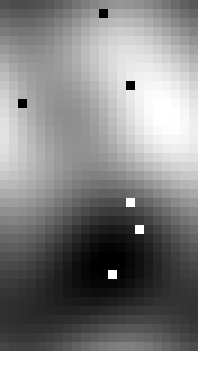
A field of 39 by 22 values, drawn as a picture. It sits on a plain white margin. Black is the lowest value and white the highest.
Lone odd cells: 6, 3 higher and 3 lower than their neighbours. Ninth with the lowest average: bottom middle. Ninth with the highest average: top right. Average level on the scale: 50%.
